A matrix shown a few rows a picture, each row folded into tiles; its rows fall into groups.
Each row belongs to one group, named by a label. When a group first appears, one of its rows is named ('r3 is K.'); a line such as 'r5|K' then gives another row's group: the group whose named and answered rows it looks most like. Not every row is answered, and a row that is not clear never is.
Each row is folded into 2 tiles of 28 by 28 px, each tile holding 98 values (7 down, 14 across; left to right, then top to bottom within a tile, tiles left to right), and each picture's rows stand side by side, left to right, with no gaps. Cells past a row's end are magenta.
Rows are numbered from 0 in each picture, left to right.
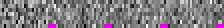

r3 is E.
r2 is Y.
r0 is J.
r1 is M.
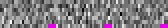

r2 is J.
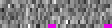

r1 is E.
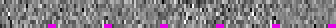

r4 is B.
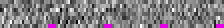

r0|E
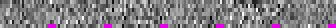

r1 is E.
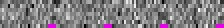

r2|E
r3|M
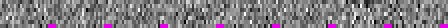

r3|J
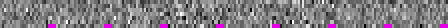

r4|B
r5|E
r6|M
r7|M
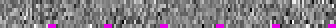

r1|Y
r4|B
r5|E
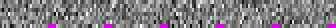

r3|J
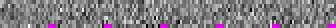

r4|B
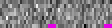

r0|Y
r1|M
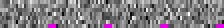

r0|J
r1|E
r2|J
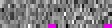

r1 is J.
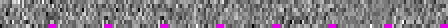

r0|E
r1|B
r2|B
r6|Y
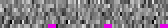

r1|E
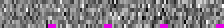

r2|Y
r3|J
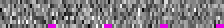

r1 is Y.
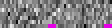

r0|J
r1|M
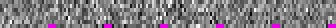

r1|Y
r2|Y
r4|M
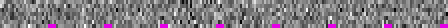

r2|B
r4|J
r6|B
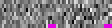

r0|B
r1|J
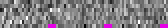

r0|E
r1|M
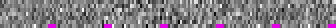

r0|Y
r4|Y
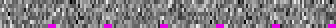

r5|E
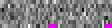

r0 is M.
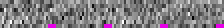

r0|E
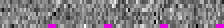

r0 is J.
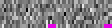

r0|B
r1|J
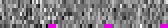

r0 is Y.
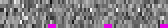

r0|E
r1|J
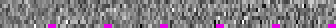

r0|Y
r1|E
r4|J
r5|J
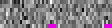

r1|B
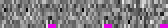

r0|B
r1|B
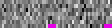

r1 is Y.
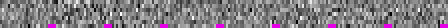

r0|M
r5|J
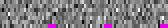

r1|Y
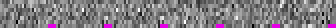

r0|J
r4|M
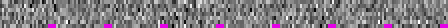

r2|B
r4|B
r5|Y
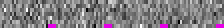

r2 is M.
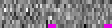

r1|M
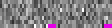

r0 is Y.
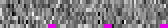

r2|E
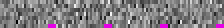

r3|E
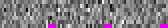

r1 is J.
